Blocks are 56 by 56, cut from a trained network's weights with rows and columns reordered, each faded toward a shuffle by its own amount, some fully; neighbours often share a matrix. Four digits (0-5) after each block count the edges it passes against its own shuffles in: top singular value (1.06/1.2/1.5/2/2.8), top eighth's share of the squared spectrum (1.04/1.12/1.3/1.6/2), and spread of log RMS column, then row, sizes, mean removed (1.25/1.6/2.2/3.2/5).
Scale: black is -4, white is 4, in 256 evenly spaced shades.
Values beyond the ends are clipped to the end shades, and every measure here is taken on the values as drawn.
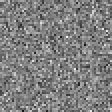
1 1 0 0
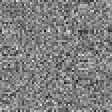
3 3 0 2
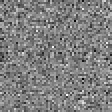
3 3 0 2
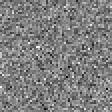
0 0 0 0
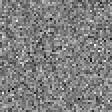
0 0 0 0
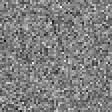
0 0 0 0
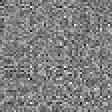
4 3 2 2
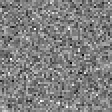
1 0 0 0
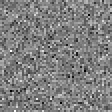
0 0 0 0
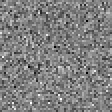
2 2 0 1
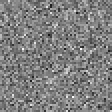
2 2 0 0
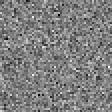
2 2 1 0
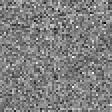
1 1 0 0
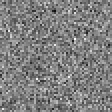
2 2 1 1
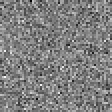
2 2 0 1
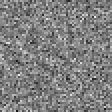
1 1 0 0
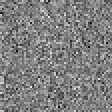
2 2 1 1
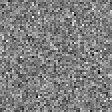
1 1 0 0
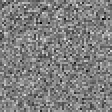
1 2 1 0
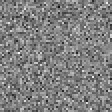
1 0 0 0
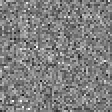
1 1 0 0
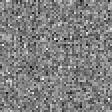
2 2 0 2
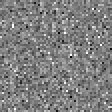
2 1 0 0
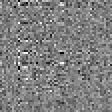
4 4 2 2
